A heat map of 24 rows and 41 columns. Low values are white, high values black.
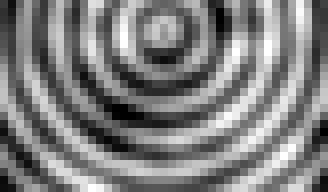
Grain: blotchy. Rings: centred on the top middle. Odd rows or columns: none. Ninth with the highest average: centre.
